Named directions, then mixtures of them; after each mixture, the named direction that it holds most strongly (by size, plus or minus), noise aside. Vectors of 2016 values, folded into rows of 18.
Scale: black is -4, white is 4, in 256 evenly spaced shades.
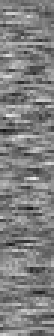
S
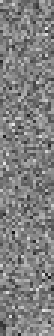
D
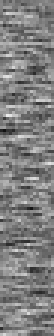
S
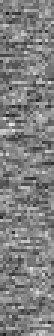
S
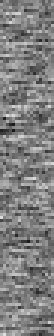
S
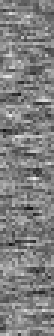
S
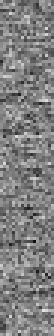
D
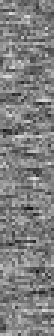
S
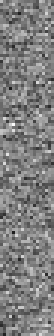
D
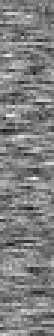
S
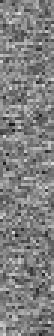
D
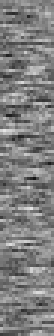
S
